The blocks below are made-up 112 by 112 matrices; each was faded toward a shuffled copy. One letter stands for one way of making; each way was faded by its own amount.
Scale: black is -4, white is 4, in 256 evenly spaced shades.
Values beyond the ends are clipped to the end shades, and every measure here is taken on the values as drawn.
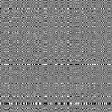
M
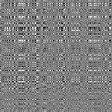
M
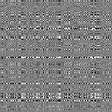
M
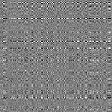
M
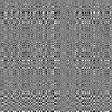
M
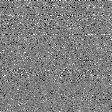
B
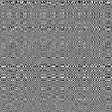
M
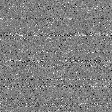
B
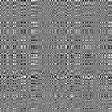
M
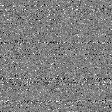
B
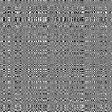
M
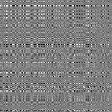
M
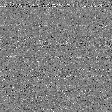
B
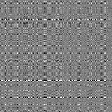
M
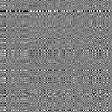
M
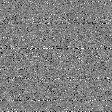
B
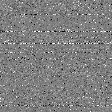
B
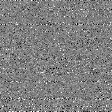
B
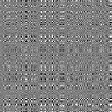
M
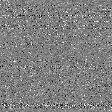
B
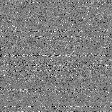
B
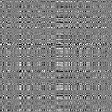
M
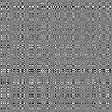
M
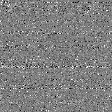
B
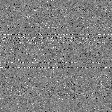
B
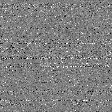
B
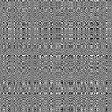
M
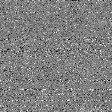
B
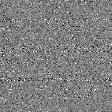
B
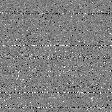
B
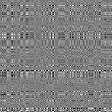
M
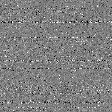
B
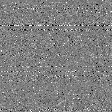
B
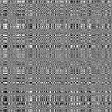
M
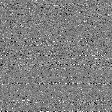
B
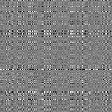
M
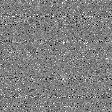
B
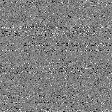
B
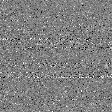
B
